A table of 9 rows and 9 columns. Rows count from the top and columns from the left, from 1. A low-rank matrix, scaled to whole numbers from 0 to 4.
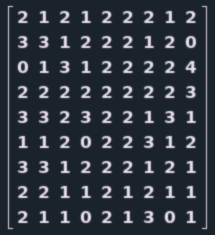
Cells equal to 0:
5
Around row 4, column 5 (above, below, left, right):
2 2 2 2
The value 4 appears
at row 3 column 9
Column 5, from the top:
2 2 2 2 2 2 2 2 2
